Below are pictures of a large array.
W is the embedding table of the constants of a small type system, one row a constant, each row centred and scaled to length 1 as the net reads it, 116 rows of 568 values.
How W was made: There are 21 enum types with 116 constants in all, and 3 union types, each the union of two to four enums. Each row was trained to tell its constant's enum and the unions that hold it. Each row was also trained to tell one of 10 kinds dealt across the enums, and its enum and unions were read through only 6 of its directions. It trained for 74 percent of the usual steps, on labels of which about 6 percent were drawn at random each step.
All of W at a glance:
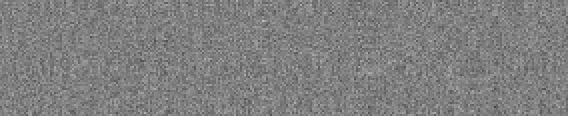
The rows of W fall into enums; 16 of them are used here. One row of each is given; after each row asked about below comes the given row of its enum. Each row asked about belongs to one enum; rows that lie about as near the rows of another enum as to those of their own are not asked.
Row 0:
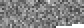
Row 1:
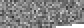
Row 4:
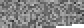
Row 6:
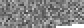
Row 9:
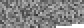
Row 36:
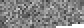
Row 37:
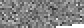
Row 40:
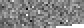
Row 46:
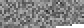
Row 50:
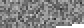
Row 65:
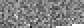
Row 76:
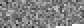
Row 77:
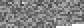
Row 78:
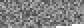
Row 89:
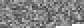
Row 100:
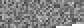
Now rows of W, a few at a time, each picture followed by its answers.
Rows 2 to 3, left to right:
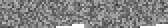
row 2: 37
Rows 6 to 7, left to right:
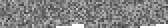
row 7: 78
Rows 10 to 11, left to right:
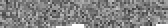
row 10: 1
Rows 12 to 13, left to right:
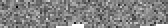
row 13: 89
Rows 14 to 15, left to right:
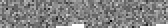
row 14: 9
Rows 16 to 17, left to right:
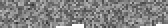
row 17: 50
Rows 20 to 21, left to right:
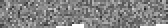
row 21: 9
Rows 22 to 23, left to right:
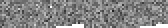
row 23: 50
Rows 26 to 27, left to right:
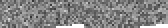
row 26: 0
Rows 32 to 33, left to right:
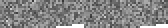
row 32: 46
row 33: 36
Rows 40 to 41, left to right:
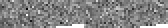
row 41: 46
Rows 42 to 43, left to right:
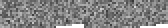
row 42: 1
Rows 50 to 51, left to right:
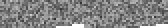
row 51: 4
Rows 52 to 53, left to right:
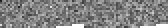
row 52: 0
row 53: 77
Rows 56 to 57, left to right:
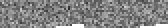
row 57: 1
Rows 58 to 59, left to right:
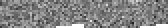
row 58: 77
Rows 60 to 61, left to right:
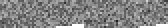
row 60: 40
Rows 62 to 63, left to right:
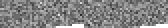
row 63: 78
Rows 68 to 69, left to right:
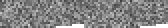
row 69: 4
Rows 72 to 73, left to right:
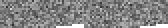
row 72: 46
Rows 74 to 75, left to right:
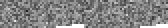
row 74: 89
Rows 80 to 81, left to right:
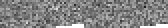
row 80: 77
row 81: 46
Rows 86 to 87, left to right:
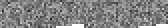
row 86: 9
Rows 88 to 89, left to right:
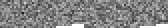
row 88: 77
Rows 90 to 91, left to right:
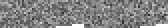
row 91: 78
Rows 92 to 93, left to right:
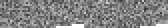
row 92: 1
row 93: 9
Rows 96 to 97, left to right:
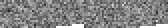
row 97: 36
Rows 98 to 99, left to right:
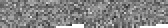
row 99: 76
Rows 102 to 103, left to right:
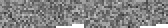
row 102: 6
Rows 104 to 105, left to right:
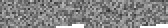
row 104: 100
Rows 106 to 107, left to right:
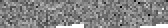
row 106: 78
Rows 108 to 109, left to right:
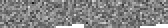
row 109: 65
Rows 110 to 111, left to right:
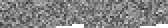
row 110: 50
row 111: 50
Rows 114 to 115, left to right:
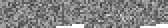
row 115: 100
